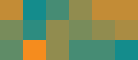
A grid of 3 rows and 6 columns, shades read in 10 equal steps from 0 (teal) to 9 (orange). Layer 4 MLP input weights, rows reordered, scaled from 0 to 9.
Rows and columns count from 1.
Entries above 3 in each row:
4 5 2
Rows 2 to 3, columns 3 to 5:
5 4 5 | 5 2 2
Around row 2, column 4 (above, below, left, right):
5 2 5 5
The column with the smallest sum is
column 2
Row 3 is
3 9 5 2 2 0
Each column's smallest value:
3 0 2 2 2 0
